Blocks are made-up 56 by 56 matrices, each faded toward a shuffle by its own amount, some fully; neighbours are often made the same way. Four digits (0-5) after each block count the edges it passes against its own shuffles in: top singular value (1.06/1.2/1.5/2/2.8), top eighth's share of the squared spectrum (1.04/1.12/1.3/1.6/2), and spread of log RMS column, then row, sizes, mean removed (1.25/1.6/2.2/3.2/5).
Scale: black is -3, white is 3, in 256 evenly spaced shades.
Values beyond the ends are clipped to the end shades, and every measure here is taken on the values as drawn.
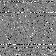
2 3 0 2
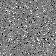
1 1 0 1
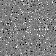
1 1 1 1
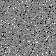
0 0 0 0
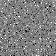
0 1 0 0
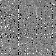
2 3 3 1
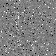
1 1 0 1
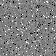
1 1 0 0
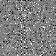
3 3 2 1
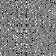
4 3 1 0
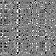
4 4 2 2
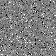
1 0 0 0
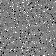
2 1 0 0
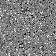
0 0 0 0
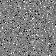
0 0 0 0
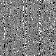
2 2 3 0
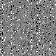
2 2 2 0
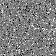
0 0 0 0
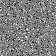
0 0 0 0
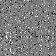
3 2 0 1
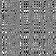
4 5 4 3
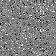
3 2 0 0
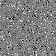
2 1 0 0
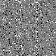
1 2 2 0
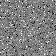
0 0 0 0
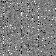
2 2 2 0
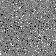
2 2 0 1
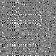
4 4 2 2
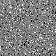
2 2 0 0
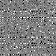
4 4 1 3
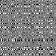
4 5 3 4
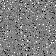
2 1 0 0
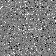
2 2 0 1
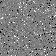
0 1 0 0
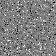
2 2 0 0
